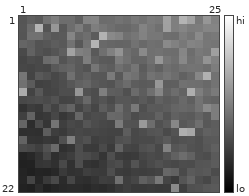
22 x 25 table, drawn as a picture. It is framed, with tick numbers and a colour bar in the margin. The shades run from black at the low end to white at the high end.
There are no regular stripes. The ninth with the highest average is the top right. The bottom left is the ninth with the lowest average. The field climbs toward the top right. Fine speckle covers the field. The halves do not mirror each other. No single row or column stands out from its neighbours.
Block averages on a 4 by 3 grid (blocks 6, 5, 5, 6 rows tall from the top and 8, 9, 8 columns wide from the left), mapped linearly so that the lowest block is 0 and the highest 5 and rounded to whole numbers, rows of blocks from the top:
3 4 5 | 2 3 4 | 1 2 3 | 0 1 2
